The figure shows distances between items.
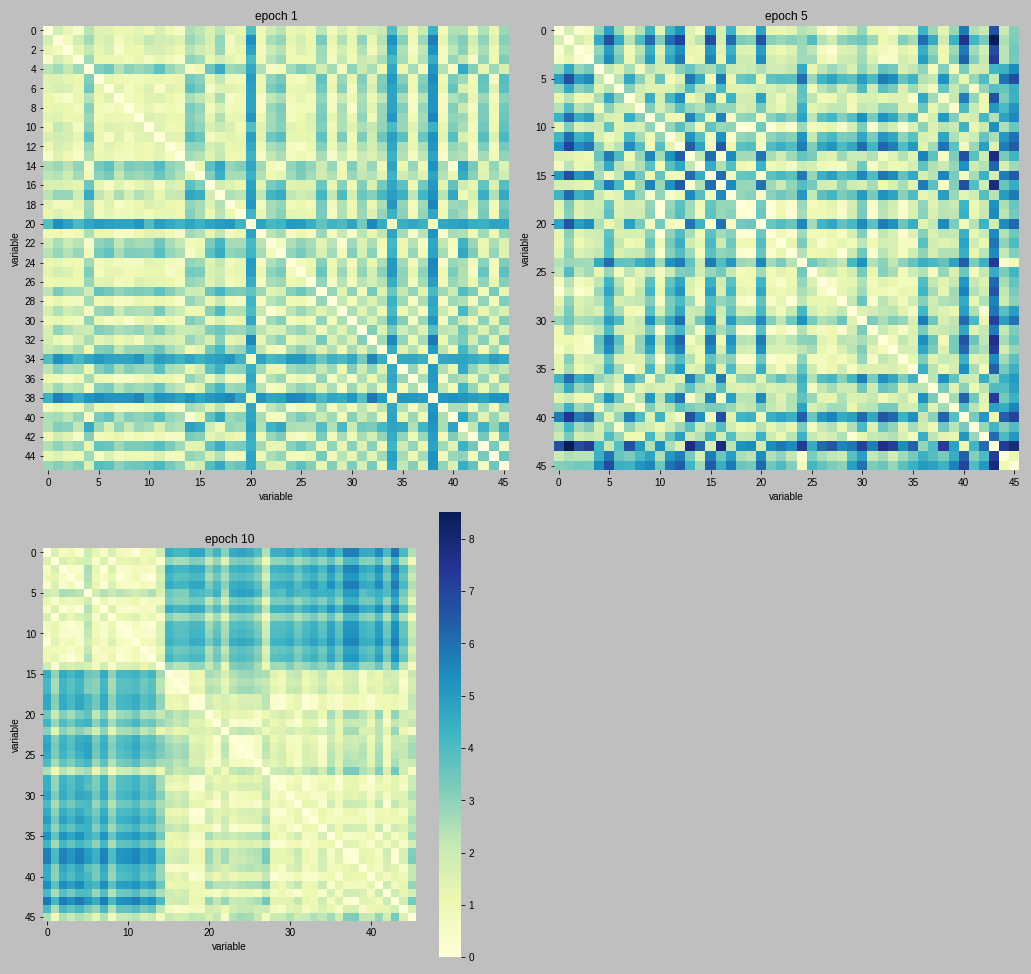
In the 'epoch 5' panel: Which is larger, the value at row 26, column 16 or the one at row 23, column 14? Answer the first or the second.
the first
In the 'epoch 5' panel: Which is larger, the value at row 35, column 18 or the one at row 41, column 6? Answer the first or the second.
the first
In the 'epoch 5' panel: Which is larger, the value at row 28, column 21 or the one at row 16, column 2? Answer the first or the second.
the second
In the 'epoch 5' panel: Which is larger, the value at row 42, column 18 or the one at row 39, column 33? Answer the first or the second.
the second
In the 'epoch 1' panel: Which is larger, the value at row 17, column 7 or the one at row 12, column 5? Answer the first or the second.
the first
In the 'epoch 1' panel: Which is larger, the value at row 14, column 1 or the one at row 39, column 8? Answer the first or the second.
the first
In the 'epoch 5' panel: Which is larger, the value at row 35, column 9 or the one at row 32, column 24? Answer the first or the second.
the first
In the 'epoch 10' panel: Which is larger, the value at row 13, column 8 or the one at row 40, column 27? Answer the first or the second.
the second
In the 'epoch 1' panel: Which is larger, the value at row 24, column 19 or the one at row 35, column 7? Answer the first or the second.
the second
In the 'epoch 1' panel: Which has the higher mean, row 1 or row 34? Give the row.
34
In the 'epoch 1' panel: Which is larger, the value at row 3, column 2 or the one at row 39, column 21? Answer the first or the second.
the first
